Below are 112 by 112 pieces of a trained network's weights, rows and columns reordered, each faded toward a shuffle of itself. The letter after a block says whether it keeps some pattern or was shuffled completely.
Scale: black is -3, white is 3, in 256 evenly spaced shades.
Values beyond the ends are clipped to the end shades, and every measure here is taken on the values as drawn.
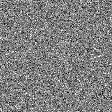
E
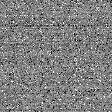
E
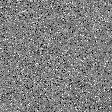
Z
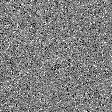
Z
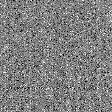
E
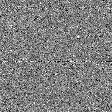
E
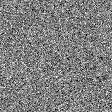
Z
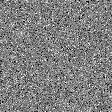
Z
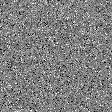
Z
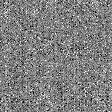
E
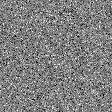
Z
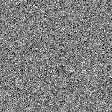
E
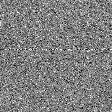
E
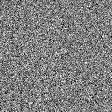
E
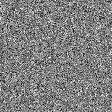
E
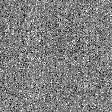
E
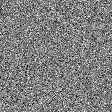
Z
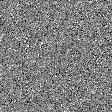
Z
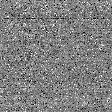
E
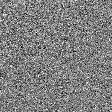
E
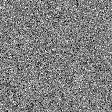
Z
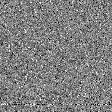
E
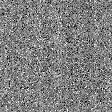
E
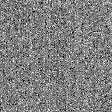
E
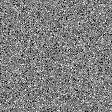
Z
